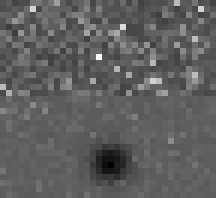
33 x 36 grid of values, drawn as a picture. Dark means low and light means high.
The halves do not mirror each other. A single dip lies in the bottom middle. A horizontal seam about 50% of the way down splits the table, and the bottom part is calmer. On average the colour sits 40% of the way up the scale.
